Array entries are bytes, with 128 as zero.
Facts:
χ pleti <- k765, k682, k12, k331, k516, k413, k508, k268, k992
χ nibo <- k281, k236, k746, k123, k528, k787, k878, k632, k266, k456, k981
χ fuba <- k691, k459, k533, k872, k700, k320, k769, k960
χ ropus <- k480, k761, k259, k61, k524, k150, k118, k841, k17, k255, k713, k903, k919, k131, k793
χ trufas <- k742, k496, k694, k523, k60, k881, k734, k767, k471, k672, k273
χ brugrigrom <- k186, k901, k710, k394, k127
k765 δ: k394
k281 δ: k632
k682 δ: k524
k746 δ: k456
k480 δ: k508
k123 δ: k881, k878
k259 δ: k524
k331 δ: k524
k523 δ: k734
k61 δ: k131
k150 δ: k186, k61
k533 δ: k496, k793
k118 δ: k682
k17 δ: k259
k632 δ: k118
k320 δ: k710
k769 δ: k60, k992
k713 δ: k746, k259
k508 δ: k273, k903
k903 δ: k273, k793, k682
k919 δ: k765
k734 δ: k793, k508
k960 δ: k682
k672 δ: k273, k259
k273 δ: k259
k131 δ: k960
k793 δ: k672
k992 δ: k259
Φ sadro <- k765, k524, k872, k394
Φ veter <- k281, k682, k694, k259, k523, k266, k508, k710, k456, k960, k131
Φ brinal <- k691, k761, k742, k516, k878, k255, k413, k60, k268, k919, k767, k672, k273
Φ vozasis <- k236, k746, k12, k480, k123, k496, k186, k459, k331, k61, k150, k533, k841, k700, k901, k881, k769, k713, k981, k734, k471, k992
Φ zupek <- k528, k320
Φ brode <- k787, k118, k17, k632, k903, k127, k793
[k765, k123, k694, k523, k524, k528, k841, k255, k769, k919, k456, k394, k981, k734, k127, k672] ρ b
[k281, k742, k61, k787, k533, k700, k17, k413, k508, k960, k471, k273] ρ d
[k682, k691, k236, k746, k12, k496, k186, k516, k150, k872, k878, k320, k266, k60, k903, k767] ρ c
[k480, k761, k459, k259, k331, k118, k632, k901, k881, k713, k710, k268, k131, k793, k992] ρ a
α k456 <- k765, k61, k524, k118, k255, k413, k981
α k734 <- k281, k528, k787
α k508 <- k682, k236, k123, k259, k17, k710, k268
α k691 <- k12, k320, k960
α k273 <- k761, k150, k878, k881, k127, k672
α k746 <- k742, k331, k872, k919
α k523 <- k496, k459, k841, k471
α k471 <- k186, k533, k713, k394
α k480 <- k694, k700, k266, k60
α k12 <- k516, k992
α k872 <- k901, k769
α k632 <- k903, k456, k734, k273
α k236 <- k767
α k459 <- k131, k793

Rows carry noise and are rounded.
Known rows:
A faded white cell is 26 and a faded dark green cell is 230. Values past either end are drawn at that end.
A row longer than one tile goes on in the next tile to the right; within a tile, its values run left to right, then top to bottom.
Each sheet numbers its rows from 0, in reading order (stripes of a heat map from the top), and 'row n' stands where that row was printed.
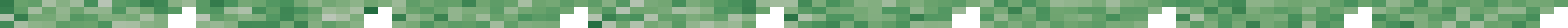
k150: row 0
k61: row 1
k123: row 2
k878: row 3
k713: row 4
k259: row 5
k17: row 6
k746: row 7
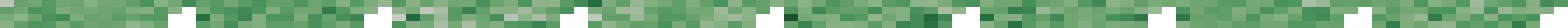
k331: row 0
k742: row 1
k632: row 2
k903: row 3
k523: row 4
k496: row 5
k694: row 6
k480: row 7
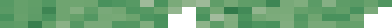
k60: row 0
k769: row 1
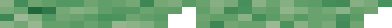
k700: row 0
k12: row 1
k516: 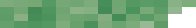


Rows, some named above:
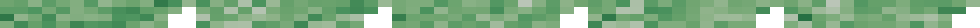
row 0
k919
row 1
k127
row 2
k266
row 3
k281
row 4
k528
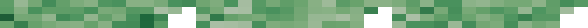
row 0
k523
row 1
k281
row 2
k793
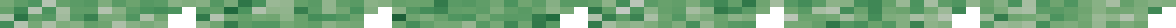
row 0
k881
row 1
k186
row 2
k471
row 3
k672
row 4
k255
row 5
k281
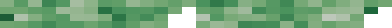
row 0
k394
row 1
k61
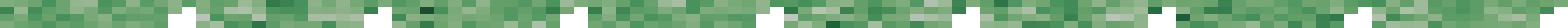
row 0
k682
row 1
k981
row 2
k320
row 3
k682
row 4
k524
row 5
k61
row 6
k471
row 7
k787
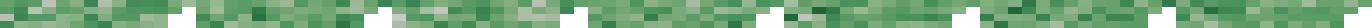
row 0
k761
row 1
k508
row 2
k118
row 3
k480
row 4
k533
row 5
k459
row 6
k960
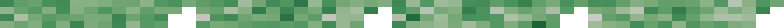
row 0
k17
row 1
k413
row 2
k734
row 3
k118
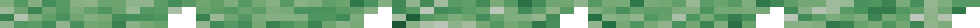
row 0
k793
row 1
k919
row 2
k273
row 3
k841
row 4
k765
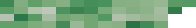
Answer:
k456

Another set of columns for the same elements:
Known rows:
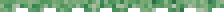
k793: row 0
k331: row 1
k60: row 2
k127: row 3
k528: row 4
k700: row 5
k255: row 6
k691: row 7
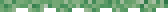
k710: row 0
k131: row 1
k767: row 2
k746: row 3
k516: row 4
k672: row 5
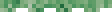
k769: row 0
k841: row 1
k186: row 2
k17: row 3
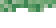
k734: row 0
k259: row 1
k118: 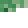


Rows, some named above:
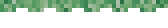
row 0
k903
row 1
k17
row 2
k123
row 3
k787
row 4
k632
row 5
k150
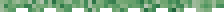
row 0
k523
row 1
k672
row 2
k682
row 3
k632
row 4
k266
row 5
k456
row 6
k118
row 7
k508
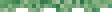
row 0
k320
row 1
k533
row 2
k672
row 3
k919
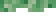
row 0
k281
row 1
k480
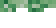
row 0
k765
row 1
k981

